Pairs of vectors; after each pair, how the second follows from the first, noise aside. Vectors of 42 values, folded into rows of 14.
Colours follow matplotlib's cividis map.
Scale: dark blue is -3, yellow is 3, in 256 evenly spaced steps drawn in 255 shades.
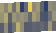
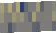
partly zeroed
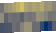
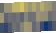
copied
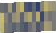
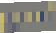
partly zeroed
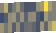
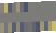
partly zeroed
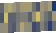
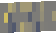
partly zeroed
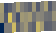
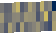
reversed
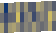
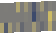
partly zeroed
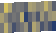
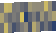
copied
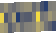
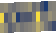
copied
